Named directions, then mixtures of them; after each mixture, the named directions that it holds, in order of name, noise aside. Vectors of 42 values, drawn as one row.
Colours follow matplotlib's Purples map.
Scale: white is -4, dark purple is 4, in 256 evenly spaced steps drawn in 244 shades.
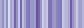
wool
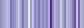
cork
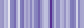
cork, wool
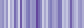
wool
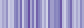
cork, wool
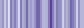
cork, wool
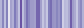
wool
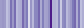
cork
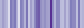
cork, wool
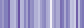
cork, wool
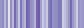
wool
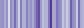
cork, wool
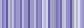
cork, wool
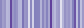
cork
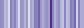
cork, wool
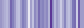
cork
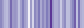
cork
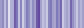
wool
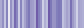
wool
